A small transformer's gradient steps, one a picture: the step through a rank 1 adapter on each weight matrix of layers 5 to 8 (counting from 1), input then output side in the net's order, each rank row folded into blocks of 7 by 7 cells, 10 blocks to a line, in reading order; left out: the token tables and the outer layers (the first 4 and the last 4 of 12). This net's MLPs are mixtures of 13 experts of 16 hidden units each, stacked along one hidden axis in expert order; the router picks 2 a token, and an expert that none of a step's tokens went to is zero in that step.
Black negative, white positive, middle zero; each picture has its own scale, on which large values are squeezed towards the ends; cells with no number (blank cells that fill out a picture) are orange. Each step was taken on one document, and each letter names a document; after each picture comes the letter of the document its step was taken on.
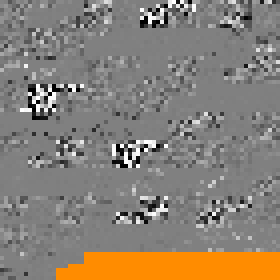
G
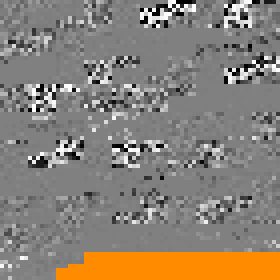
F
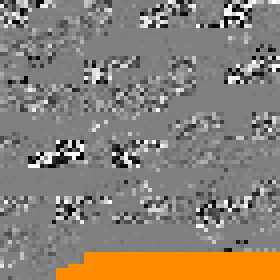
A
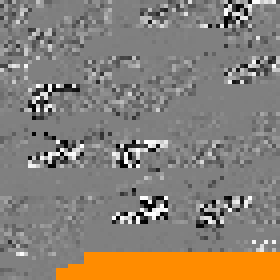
G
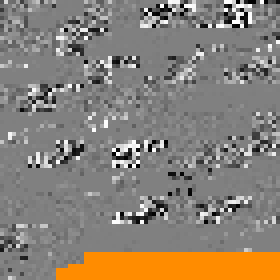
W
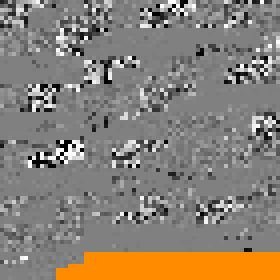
W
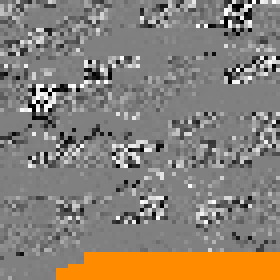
G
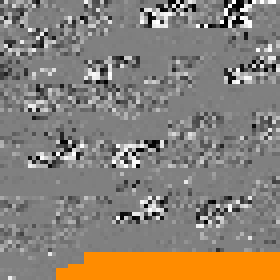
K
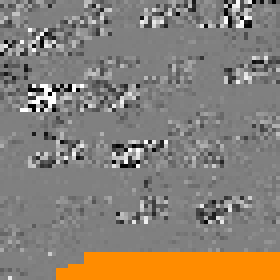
K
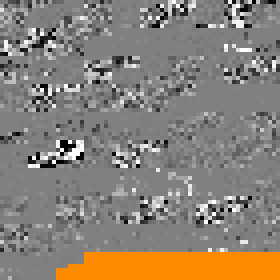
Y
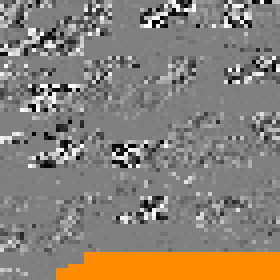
Y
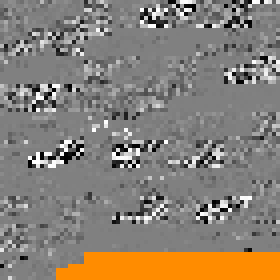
F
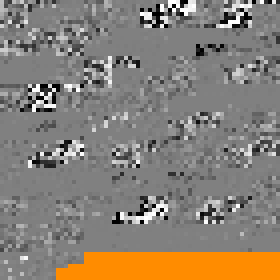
W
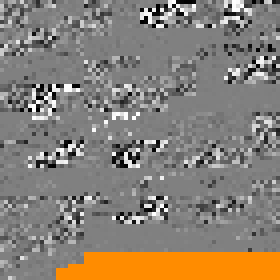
F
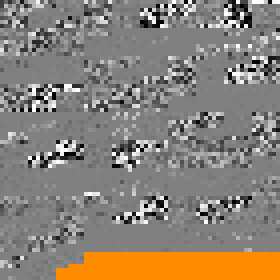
F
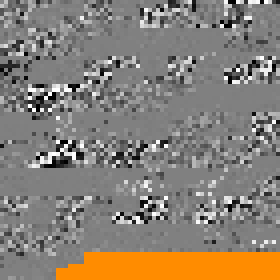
G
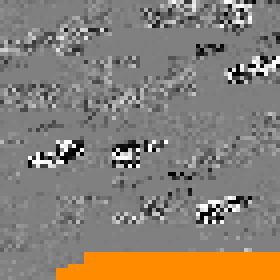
W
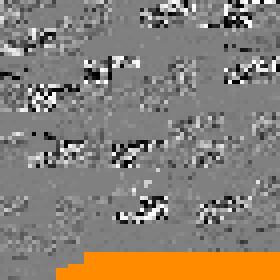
K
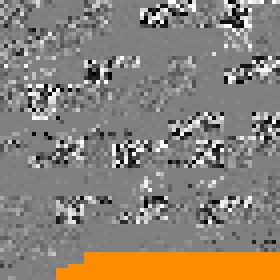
G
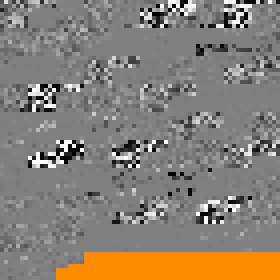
W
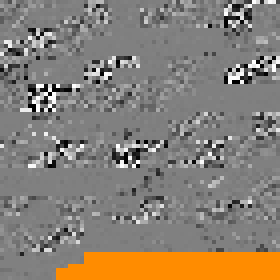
G
